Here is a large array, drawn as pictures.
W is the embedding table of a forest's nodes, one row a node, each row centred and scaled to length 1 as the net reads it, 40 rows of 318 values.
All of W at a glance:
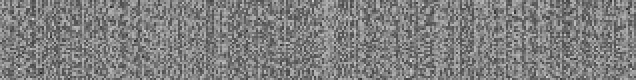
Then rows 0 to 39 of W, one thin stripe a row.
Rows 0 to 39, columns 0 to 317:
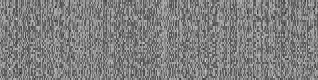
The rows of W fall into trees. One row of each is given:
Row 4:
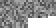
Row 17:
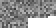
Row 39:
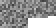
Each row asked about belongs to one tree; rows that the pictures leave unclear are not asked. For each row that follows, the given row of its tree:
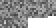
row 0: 17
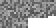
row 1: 17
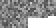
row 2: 17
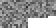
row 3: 17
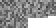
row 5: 4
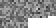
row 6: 4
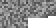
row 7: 17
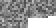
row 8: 39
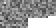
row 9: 39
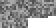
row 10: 17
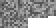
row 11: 17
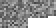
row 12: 17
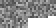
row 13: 4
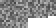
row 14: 4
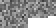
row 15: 39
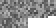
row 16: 17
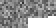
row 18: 17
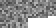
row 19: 4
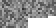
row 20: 4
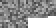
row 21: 17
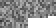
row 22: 4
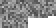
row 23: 17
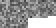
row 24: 39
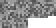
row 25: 17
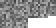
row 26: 4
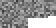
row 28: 17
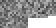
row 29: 4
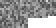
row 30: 4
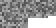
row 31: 39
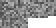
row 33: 17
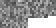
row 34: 4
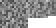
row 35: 4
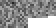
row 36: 4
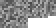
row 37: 4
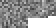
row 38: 17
